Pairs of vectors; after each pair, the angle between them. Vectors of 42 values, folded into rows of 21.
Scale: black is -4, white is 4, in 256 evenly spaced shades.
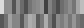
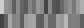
nearly parallel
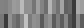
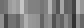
nearly parallel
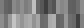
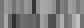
nearly opposite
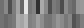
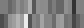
partly aligned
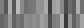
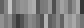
orthogonal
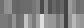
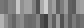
partly opposed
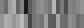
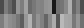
partly opposed
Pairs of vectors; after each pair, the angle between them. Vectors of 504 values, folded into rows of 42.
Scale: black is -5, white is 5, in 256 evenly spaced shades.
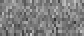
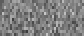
partly aligned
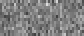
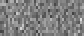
orthogonal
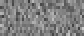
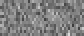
nearly parallel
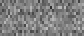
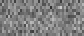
nearly parallel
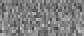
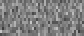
nearly opposite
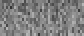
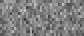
partly opposed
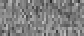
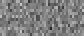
orthogonal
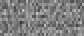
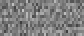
nearly parallel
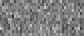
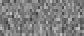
nearly parallel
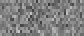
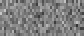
orthogonal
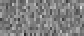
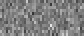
partly aligned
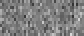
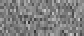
partly aligned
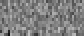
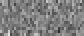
nearly opposite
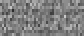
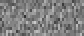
partly opposed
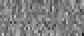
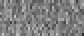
nearly parallel
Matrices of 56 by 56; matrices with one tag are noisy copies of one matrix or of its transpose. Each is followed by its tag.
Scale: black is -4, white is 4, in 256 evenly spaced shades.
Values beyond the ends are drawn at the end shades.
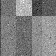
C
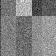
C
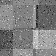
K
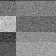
C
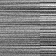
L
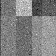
C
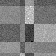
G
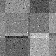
K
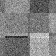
K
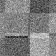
K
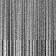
L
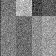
C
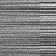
L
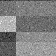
C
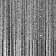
L
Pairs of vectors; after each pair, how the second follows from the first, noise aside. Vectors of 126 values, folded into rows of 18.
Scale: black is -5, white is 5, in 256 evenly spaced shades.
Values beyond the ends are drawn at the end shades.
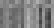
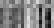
scaled up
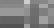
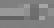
partly zeroed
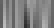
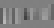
partly zeroed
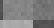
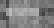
wrapped around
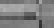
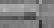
copied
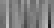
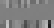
partly zeroed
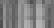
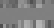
partly zeroed
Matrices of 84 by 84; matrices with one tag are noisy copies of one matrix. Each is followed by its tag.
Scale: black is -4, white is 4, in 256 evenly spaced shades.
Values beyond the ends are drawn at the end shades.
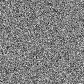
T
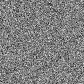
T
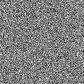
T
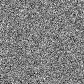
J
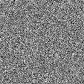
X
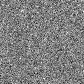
J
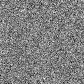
J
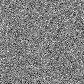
J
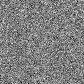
J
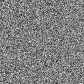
T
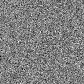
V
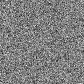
T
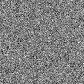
T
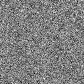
J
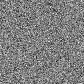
T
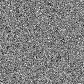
T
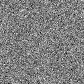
J
